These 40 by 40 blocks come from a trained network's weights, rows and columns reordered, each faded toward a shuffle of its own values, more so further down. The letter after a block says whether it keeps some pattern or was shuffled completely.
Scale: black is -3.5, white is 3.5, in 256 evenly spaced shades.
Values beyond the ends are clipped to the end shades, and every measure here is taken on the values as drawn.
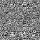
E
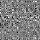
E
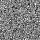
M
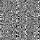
E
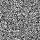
M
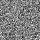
M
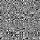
E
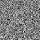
E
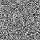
E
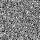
M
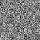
E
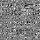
E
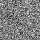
M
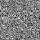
E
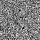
M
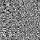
E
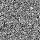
M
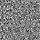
E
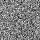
M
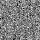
M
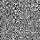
E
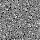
M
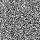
M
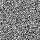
M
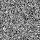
M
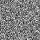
E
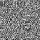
E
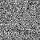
E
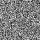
M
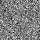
M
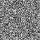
E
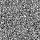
M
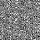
E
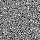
M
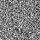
E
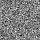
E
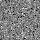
M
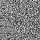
E
